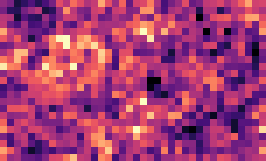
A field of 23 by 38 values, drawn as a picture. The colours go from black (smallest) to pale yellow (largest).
The bottom right is the ninth with the lowest average. The halves do not mirror each other. No single row or column stands out from its neighbours. The histogram is bell-shaped.
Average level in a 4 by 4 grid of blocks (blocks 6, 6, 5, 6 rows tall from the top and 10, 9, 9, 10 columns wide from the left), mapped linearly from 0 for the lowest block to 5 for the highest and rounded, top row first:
0 3 3 1 / 5 5 1 0 / 2 1 2 0 / 1 3 1 0
